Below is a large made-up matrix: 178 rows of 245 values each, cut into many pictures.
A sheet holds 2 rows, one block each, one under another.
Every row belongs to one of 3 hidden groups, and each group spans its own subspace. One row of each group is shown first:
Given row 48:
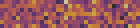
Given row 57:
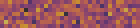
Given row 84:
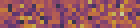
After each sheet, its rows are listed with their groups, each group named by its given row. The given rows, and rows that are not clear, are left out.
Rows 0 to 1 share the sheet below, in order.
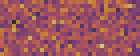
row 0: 84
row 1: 48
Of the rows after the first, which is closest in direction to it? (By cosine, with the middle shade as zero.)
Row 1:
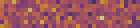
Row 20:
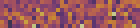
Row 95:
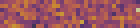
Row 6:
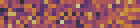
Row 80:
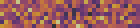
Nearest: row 80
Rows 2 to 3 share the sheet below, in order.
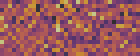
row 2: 57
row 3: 48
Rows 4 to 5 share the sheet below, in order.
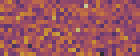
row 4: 48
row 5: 57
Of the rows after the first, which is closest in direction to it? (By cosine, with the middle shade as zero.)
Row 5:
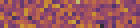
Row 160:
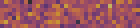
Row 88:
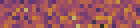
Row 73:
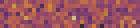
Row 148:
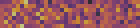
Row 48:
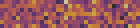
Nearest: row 88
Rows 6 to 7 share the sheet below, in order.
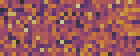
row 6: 48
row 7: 84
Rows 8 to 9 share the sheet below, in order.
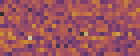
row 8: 48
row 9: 48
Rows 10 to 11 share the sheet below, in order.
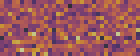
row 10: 48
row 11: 84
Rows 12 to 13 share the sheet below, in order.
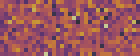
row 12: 84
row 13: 48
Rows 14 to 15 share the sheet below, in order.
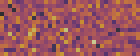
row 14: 48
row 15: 57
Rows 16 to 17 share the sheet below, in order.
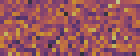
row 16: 57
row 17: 84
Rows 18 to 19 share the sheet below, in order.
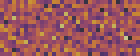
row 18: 57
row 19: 48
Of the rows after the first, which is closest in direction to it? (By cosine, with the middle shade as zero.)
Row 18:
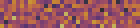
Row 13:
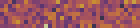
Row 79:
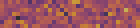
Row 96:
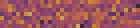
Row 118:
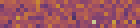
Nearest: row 118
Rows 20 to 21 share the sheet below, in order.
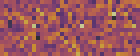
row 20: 84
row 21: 57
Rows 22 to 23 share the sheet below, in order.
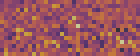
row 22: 57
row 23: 84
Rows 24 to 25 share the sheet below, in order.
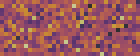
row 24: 84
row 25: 57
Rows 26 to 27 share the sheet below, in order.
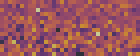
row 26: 84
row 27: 48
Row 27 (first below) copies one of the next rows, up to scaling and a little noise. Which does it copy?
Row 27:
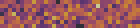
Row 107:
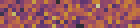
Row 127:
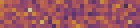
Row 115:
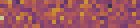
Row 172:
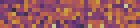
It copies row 107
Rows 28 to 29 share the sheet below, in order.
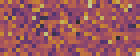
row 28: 84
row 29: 57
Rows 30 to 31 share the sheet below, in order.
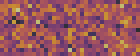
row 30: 84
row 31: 84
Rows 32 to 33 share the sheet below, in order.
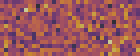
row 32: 57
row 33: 84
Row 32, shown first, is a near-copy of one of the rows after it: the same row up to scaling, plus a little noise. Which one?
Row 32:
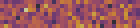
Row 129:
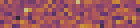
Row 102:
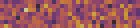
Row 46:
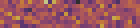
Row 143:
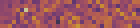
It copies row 102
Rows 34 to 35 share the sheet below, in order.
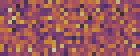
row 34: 84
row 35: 48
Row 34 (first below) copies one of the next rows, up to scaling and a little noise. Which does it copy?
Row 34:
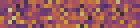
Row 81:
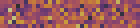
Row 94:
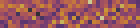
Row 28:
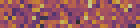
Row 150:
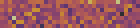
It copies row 81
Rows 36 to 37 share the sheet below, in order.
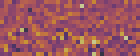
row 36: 48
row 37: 48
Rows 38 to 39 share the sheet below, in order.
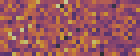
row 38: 57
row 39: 48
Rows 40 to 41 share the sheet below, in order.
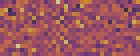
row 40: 48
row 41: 57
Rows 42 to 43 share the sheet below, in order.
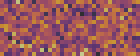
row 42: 48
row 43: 84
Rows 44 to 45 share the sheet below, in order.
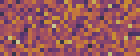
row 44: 48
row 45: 84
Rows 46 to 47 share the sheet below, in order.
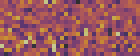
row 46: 57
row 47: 48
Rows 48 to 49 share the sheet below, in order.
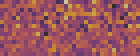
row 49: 57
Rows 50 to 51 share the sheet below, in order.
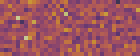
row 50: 57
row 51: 57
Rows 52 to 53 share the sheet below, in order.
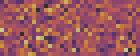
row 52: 57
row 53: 57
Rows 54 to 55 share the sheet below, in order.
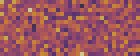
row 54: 48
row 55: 48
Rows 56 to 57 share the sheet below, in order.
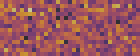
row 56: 48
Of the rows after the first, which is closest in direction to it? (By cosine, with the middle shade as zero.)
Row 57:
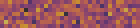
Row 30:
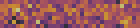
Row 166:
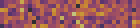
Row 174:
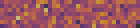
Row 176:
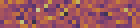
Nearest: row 176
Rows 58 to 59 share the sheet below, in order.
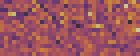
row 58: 48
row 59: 84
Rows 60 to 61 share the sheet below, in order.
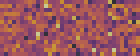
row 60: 57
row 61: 57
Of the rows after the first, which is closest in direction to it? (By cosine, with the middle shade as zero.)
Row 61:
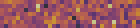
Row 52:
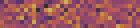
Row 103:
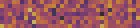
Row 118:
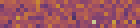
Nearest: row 118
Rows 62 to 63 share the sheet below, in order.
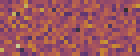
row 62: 84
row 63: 57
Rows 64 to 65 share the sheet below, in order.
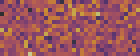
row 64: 48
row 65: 57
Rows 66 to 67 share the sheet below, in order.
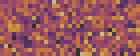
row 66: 84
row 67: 84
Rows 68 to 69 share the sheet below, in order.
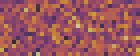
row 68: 57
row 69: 84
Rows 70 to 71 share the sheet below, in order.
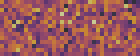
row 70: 84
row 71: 48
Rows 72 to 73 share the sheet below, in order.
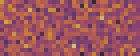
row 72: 48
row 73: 84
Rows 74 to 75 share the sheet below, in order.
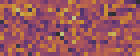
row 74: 84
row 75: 57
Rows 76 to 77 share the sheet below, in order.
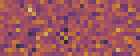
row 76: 48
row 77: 57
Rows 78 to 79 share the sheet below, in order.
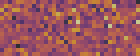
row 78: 84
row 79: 57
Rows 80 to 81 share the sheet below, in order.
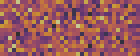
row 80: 48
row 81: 84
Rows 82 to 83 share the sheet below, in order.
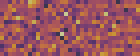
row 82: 57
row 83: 57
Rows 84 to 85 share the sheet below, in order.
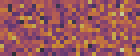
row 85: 84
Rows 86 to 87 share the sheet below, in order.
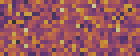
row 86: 84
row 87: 84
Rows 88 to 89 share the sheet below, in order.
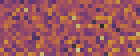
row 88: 57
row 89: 84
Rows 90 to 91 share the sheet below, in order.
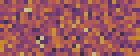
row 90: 57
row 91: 84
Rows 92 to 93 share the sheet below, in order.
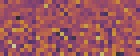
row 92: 57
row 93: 57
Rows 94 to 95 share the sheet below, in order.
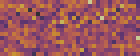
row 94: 84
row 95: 84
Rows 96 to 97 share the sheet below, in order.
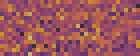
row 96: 84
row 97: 48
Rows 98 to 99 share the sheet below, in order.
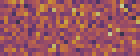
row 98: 48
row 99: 57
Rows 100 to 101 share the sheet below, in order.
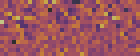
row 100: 57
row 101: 48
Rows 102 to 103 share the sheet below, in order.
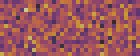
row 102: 57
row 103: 48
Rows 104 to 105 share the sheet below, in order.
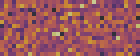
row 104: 48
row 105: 57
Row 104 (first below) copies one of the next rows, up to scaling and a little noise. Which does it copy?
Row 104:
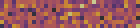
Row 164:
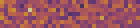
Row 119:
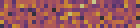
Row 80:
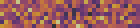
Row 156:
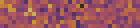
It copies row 119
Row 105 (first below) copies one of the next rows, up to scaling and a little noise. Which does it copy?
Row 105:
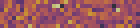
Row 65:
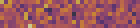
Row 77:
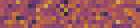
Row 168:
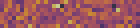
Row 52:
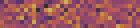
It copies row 168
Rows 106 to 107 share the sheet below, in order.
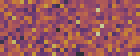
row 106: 57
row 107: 48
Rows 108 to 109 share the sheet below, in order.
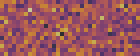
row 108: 48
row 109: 57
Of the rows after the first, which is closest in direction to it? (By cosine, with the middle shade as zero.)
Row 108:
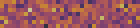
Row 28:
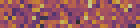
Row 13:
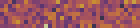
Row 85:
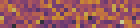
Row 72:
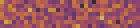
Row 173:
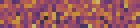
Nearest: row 72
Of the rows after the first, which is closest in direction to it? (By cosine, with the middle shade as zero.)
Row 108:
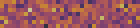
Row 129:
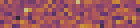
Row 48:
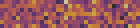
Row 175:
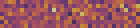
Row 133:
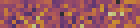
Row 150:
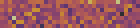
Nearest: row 175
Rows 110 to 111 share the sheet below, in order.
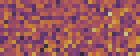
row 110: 84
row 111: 48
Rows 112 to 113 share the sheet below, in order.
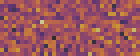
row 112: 84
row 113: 48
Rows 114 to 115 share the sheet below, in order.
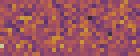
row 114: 84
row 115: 48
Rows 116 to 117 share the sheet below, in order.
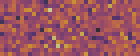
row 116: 57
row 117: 48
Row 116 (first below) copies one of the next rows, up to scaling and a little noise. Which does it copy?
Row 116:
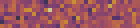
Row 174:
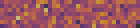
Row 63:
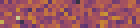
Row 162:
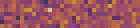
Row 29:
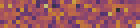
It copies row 162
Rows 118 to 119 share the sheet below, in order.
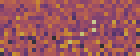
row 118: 57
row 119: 48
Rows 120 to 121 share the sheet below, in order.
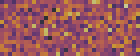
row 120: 48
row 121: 57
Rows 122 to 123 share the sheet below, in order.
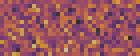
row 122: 84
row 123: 48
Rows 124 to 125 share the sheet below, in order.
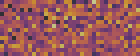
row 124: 48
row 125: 48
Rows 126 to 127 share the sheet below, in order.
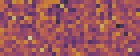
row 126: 57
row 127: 48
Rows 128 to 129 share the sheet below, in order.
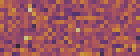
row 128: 48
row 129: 57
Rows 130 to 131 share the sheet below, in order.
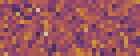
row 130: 84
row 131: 57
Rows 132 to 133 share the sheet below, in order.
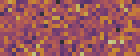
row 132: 48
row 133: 84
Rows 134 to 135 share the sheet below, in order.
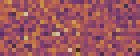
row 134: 48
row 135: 57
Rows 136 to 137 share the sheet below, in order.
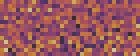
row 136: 57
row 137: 84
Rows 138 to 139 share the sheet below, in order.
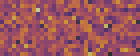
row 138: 84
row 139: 84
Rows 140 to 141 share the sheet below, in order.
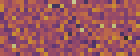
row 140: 57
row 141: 48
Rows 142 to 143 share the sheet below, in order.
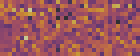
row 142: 48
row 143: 57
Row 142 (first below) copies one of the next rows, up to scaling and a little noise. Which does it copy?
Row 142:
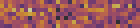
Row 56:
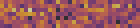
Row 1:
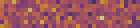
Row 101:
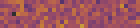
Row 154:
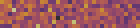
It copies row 56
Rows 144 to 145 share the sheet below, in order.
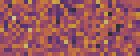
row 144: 57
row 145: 57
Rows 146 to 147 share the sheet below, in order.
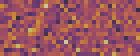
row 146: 57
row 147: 57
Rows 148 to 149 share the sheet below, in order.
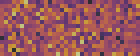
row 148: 84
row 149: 84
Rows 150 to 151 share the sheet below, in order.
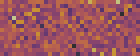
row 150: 84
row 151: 57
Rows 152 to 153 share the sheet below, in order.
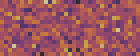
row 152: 57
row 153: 84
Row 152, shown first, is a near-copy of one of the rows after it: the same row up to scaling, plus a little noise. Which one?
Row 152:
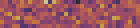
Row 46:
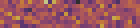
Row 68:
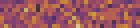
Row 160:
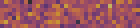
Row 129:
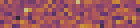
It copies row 46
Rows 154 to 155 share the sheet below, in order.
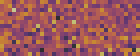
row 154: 48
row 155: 84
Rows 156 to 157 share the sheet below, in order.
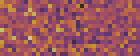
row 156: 48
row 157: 48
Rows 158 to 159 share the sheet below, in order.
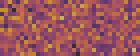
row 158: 48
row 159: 57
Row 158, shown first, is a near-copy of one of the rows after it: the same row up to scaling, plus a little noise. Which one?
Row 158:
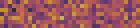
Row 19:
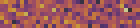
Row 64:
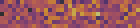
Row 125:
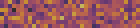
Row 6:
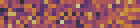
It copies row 125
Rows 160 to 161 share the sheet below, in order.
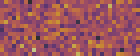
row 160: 57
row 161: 57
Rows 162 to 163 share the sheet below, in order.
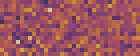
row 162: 57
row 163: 84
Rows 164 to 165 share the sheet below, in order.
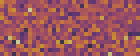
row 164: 48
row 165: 84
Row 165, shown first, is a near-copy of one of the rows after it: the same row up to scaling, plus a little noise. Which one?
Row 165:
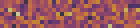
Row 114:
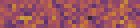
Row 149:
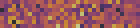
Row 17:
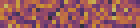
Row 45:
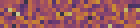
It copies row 45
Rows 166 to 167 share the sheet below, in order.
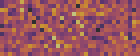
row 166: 48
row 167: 48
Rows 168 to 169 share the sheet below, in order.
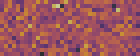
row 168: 57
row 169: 84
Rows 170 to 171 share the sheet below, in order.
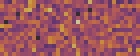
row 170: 57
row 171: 57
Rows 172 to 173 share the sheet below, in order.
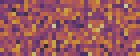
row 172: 48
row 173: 48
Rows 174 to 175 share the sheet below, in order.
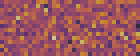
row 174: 57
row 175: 48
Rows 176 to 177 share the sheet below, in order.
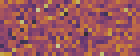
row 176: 57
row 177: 48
